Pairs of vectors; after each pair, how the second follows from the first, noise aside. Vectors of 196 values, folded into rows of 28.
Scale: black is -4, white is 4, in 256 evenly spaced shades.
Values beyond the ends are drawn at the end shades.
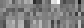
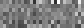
sign-scrambled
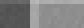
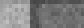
negated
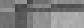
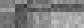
copied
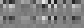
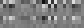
negated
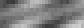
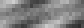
negated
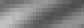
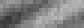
negated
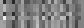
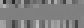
partly zeroed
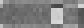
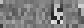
sign-scrambled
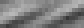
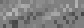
partly zeroed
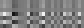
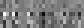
sign-scrambled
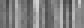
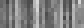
copied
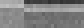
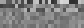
sign-scrambled
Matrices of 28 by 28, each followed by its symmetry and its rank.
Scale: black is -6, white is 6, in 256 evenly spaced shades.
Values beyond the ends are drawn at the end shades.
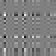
neither, rank one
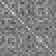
symmetric, rank five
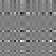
neither, rank one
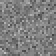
neither, full rank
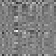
neither, rank three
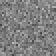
neither, full rank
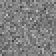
neither, full rank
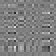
neither, rank two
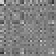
symmetric, rank three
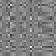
neither, rank two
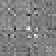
symmetric, rank three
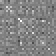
symmetric, rank five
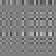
neither, rank one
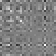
symmetric, rank three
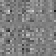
neither, rank three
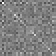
symmetric, rank five
